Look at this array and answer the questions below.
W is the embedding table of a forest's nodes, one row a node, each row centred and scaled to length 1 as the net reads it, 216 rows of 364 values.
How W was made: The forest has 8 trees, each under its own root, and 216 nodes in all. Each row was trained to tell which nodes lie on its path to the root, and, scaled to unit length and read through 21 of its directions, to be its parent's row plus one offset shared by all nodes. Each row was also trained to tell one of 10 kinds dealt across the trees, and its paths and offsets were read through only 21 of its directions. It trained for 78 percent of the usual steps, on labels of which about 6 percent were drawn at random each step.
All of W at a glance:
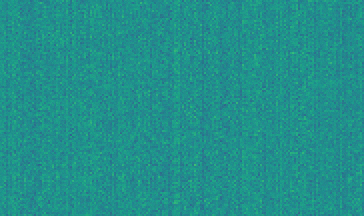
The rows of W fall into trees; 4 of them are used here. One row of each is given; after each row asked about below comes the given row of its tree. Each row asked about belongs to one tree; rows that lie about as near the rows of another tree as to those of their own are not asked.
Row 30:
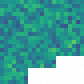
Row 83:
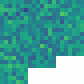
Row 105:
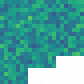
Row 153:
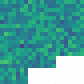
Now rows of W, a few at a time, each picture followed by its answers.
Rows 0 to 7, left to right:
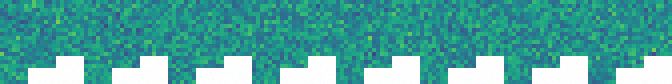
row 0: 30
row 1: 30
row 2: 105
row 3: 83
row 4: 30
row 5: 153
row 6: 30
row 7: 153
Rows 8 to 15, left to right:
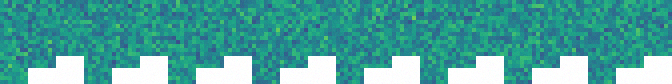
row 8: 30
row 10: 83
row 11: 153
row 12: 83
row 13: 30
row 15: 83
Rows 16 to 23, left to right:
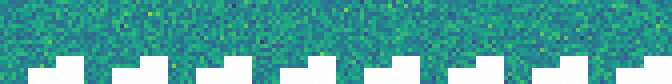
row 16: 30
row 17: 83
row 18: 105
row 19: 153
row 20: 30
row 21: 30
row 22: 83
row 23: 30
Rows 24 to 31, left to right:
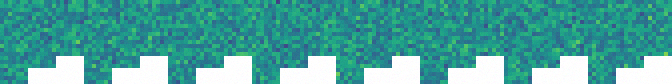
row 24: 105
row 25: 83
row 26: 153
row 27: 153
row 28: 30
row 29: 153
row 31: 105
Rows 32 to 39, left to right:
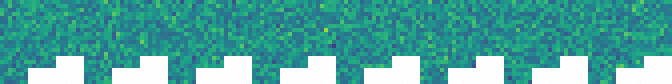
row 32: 153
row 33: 153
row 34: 105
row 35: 105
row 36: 83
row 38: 83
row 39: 83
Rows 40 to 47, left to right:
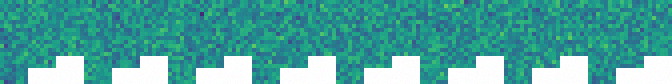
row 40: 153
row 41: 30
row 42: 83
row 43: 83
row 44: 30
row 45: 30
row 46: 105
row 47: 153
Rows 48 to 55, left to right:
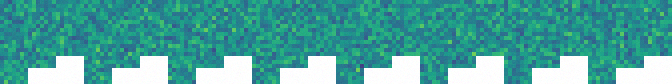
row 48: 30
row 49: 30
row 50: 83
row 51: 105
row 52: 153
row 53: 83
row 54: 153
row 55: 30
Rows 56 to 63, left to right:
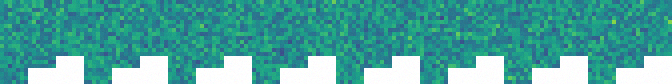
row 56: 153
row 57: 83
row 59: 83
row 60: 153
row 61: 83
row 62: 30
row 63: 83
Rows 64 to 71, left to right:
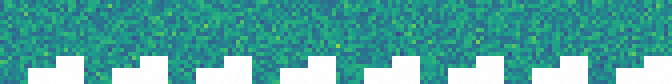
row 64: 153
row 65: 30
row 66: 153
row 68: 83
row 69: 30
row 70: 83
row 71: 153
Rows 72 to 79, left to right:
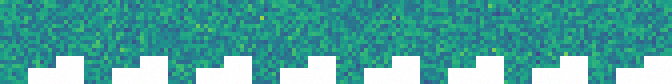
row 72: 105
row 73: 153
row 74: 105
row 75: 153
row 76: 30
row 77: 105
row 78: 30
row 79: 105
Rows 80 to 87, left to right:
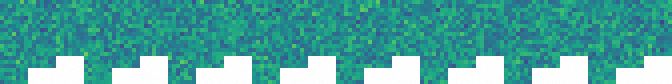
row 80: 153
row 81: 30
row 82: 30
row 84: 30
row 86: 30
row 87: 83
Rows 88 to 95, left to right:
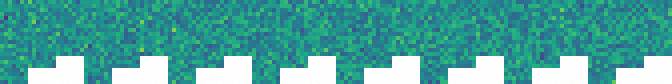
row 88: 153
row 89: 153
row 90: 30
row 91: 30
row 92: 30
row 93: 153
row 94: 30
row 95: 153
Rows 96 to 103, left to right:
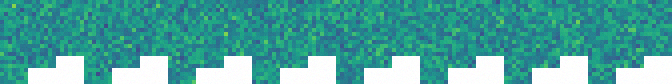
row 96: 83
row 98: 153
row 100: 153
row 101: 83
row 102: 30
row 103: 105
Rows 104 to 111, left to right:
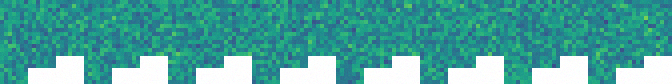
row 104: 153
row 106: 153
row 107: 153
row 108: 153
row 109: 153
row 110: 30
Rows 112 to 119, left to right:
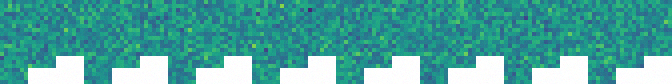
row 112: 83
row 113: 105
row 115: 105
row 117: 153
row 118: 153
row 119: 153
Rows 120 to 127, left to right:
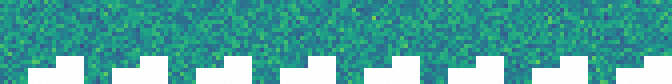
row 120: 105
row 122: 30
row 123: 153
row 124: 83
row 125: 153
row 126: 153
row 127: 83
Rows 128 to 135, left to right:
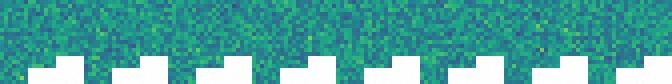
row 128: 30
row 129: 83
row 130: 105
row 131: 153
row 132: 30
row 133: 30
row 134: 30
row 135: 30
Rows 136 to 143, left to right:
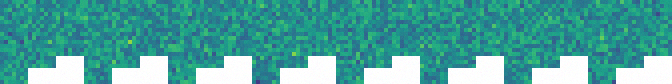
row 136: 30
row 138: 83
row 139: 153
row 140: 153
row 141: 153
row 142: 153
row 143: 83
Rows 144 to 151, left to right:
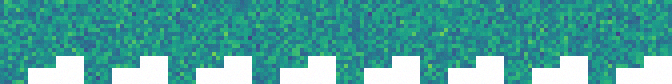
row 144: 83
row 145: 30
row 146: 30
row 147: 153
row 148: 30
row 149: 105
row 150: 30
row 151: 83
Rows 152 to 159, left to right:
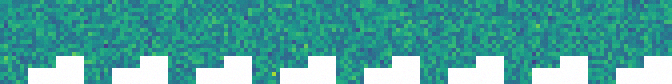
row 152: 83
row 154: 153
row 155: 83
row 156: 30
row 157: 30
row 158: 30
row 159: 153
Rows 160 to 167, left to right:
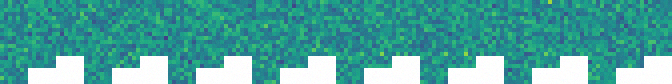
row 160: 153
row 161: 30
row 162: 153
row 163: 83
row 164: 30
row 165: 30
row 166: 105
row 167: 30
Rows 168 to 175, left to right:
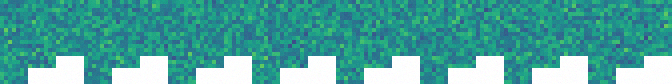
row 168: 30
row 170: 153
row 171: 30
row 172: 30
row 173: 83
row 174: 30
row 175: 83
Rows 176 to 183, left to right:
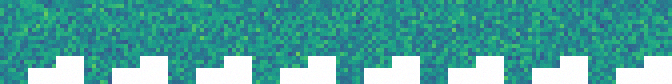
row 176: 153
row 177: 83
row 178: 153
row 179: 30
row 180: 153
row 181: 153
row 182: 153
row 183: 30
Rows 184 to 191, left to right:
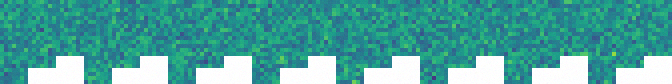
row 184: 153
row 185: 30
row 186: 30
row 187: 153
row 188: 83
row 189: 30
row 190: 153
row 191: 83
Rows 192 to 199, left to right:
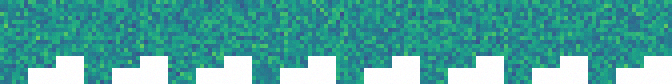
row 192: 153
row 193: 153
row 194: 30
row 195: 153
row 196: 153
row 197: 83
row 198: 153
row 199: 83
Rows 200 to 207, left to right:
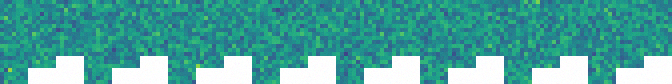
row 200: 105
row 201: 83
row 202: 83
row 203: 83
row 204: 153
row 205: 83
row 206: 30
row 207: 83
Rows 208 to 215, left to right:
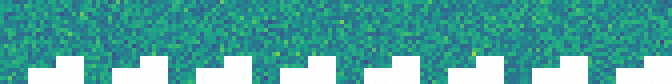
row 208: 30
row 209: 30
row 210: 83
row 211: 30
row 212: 30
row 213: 83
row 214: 153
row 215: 153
